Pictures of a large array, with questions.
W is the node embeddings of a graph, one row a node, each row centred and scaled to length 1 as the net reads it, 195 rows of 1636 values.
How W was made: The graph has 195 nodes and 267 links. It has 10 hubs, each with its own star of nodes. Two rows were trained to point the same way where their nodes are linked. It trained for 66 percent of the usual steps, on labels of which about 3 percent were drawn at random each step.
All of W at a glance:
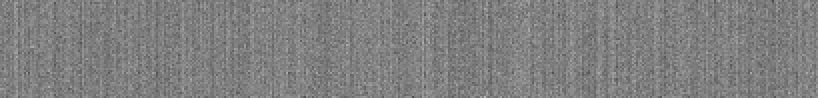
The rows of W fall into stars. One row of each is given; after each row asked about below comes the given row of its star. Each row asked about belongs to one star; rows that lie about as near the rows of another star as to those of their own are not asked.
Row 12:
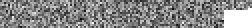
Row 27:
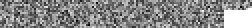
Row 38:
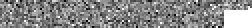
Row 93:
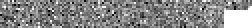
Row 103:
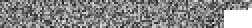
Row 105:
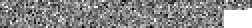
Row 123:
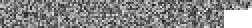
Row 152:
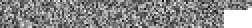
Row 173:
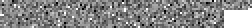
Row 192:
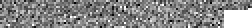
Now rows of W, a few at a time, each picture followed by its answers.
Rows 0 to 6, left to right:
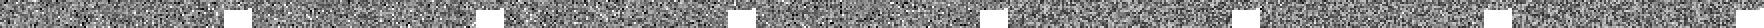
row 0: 38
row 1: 152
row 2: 93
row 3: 12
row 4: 103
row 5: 38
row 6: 27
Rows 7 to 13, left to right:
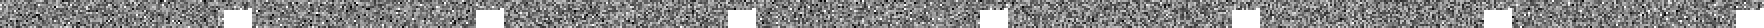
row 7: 192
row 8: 173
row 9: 123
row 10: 123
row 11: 27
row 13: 123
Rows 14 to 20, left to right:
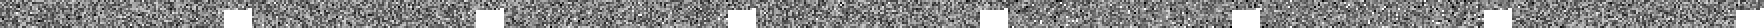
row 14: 93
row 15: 27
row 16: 192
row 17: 38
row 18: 27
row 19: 192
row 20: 192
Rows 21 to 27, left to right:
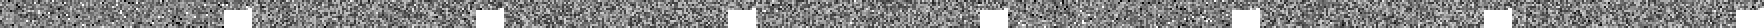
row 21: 27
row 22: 192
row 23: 93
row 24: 38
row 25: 12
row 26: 38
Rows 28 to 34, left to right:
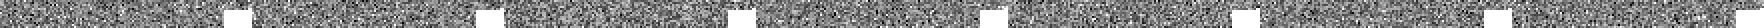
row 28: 105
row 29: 105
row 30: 38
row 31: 27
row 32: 38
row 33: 103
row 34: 27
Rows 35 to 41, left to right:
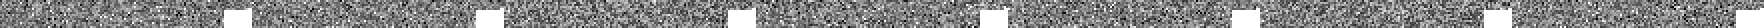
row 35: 103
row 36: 152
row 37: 103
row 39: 192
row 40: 123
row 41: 12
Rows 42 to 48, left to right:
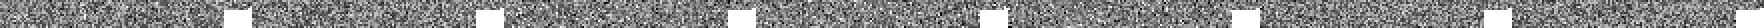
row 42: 93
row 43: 93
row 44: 123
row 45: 38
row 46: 192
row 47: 123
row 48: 105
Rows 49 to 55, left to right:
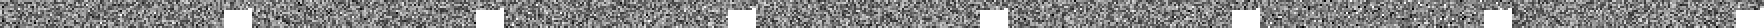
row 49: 173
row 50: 93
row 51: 152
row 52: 192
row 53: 123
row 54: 123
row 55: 152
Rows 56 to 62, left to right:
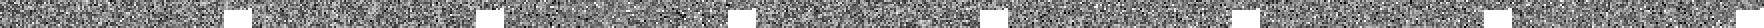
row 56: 105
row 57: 27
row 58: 103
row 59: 173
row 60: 192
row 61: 12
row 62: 152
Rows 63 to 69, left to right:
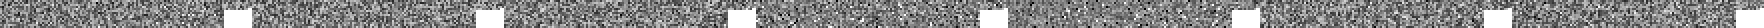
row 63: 173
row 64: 38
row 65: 103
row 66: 105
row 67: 152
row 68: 105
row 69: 105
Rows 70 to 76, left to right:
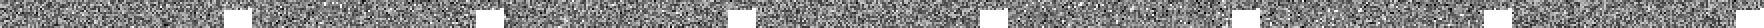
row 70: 38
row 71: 192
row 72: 105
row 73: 173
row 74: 192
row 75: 123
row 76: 173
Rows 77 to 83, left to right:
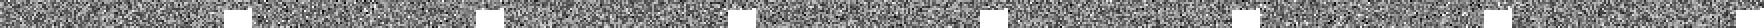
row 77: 93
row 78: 93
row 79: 38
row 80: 173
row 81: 105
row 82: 38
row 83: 105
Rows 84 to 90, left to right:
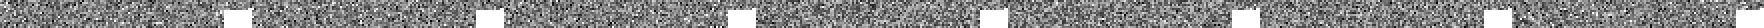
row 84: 38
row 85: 192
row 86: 38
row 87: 173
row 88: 105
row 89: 12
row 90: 93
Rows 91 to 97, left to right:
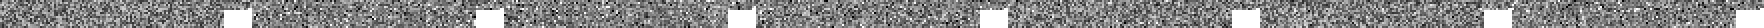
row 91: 123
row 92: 123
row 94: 123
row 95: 12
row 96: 38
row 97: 192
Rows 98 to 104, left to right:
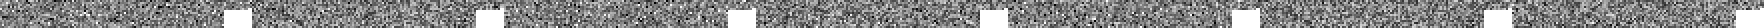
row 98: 12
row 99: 152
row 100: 12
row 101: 173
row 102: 38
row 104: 38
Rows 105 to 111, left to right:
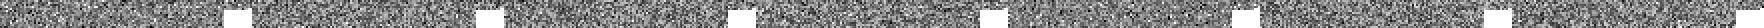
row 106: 152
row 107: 123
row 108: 103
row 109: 103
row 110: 93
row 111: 173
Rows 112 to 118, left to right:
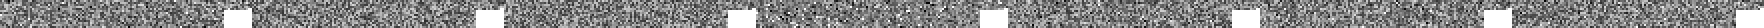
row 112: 27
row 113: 152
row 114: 192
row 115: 105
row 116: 12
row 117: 27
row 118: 173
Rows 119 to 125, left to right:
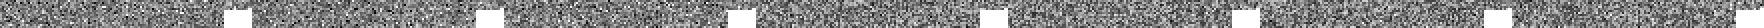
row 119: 93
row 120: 152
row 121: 192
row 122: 38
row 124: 103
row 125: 93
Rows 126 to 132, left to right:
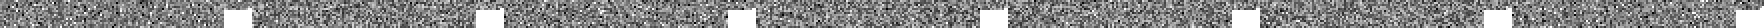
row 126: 12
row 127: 38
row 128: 123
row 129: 27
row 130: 103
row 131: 152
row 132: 93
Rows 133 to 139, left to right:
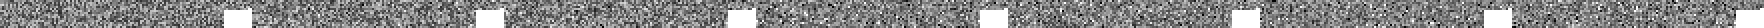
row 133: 12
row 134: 27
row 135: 123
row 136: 38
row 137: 93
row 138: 173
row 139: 192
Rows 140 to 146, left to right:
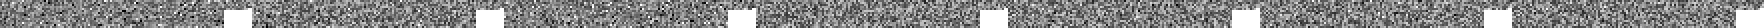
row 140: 103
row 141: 173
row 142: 192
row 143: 173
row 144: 152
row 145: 93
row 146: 105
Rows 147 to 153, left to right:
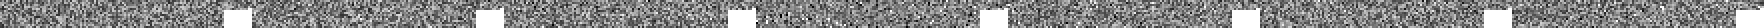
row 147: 105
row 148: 123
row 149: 93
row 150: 105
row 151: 173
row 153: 152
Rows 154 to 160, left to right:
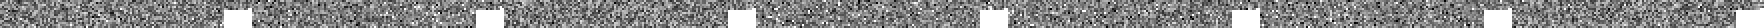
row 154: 123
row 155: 38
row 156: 173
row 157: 93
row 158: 123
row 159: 12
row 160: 103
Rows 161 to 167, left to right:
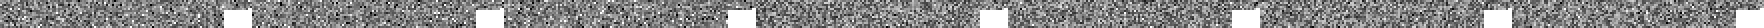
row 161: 105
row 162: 12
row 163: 123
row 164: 152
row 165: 123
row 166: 123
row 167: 103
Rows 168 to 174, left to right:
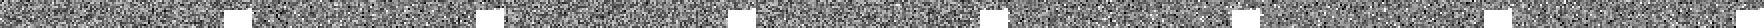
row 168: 123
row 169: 105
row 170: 192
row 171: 152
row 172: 105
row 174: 27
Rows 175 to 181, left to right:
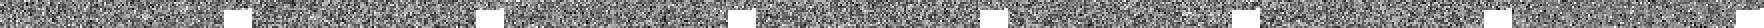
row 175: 105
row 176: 105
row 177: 173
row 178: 173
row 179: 93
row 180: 123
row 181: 27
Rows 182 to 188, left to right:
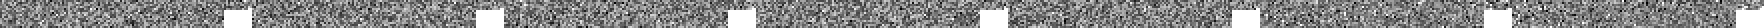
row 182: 103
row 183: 173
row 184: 103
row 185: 103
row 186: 173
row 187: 93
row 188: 93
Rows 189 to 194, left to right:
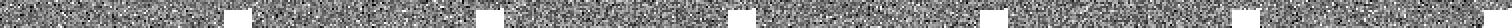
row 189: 173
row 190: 105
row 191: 27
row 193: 38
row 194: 192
